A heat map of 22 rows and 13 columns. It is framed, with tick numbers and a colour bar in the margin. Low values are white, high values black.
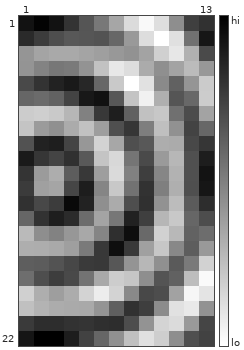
The texture is blotchy. Concentric rings centre on the middle left. Overall the values sit about 50% of the way up the scale.
